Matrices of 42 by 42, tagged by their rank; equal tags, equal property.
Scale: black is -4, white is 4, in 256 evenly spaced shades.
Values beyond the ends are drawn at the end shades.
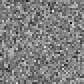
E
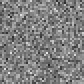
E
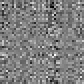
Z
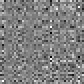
Z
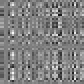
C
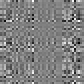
C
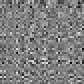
Z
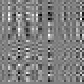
C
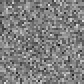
E
